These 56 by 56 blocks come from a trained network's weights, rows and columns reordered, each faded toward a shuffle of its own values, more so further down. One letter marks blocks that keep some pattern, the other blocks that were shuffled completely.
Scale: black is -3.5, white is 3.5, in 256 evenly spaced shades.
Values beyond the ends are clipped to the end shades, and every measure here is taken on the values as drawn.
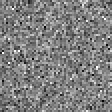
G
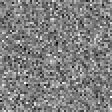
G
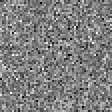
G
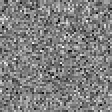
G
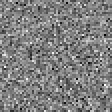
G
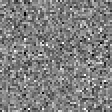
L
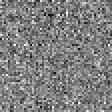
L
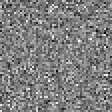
L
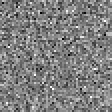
G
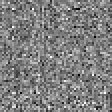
L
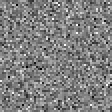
G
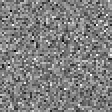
G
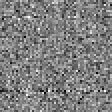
L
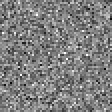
G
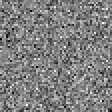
G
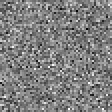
G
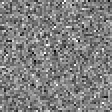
G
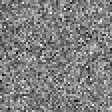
G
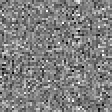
L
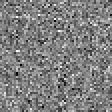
L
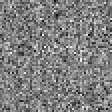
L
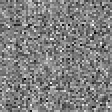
L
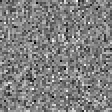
L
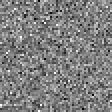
G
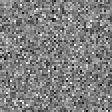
G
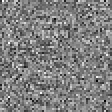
L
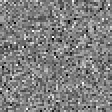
G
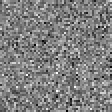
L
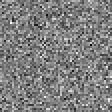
L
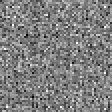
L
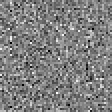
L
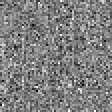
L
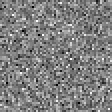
G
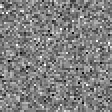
G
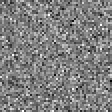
G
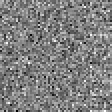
L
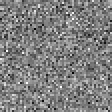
G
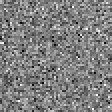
G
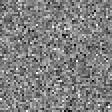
G
